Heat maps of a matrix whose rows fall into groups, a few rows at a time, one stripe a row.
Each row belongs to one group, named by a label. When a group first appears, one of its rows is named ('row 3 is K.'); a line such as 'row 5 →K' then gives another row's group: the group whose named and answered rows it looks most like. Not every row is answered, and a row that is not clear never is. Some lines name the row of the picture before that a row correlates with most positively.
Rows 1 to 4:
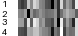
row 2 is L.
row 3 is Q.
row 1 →Q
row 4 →Q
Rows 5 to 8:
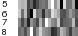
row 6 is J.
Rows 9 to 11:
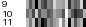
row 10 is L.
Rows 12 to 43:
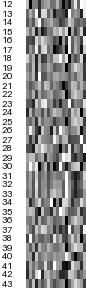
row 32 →L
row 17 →Q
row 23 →Q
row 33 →L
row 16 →Q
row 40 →L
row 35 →J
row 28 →Q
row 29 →J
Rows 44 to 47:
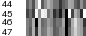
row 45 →Q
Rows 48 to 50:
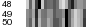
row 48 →J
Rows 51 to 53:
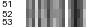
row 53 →L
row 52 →L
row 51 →L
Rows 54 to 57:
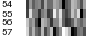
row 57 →J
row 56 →J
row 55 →J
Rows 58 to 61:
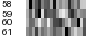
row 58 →J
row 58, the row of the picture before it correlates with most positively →57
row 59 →J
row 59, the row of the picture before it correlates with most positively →57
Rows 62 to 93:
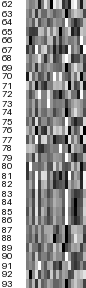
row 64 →L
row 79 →L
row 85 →L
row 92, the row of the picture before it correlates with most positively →58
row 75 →L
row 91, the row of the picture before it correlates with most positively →60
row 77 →Q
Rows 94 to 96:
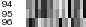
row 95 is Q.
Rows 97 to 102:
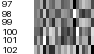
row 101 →Q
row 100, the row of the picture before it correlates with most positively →96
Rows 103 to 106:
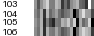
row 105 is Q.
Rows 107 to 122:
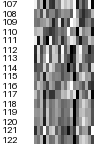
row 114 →Q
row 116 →J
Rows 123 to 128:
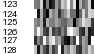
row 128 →J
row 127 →Q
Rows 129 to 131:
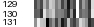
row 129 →Q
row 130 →Q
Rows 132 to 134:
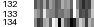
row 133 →L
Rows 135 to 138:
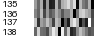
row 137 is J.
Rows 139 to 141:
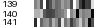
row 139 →L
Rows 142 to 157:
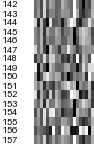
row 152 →J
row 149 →J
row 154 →Q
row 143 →L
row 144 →J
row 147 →J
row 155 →L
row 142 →L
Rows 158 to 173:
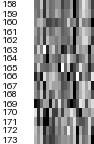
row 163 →Q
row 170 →J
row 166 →Q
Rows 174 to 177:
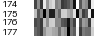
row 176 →Q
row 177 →Q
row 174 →Q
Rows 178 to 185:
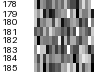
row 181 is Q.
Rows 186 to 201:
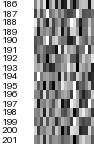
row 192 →J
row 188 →J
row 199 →L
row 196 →L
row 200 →J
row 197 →J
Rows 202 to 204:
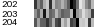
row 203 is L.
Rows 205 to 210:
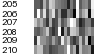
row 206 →Q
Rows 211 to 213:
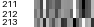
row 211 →L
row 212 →L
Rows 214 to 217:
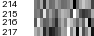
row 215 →L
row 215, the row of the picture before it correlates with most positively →212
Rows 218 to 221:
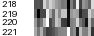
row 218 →Q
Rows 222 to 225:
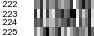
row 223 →Q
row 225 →J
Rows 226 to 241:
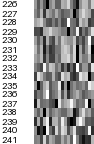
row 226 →J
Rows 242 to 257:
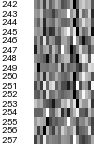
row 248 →J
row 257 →L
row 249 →J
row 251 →Q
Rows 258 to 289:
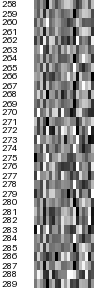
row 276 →Q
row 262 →Q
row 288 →J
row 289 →J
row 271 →J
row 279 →Q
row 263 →J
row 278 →L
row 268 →Q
